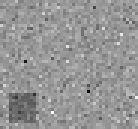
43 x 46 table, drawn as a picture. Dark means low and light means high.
The halves do not mirror each other. An odd patch, lower than its surroundings, sits in the bottom left. There are no regular stripes. On average the colour sits 60% of the way up the scale. No row or column stands out. The bottom left is the ninth with the lowest average.
